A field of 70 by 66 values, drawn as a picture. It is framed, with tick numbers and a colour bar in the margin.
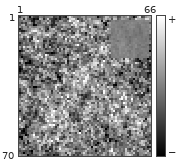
Histogram: bell-shaped. Odd patch: calmer, in the top right. Calmest part: top right. Ninth with the highest average: centre. Slope: none.
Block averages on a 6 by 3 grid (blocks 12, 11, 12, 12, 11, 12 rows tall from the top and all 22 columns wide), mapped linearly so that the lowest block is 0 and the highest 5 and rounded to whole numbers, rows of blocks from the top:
1 3 2 / 1 3 2 / 0 5 0 / 3 4 3 / 3 3 4 / 1 2 2
